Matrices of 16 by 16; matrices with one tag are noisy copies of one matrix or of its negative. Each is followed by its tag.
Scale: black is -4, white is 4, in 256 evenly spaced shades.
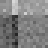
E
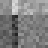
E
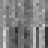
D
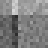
E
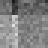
E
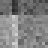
E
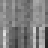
D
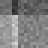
E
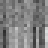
D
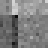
E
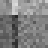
E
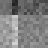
E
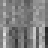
D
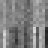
D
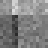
E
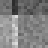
E
